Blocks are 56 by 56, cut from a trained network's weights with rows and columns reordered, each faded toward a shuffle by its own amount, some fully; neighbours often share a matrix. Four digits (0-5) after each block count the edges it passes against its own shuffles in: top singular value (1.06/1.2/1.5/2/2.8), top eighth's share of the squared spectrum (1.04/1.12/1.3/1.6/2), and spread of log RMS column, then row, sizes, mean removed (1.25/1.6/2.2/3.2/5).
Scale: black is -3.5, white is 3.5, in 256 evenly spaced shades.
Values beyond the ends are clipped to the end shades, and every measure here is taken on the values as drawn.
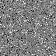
0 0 0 0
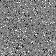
0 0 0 0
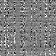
3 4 4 1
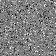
0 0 0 0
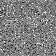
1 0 0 0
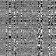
3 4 4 1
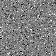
1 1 0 0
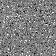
0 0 0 0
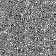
1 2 0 1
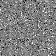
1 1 0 0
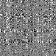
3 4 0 3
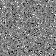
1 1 0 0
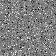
0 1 0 0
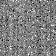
2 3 0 2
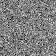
0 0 0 0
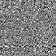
3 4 1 2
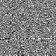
3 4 0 2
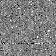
2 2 0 1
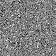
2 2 0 0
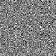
3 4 2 1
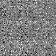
2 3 2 0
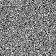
1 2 0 0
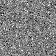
1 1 0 0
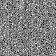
1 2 0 1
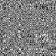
3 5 3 2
